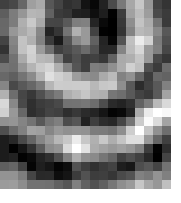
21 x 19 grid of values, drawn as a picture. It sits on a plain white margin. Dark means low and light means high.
Rings: centred on the top middle. Ninth with the lowest average: top middle. Slope: none.
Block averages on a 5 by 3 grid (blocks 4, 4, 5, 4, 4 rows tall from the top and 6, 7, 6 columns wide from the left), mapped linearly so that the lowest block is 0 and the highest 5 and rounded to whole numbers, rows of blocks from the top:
404 | 525 | 343 | 255 | 112
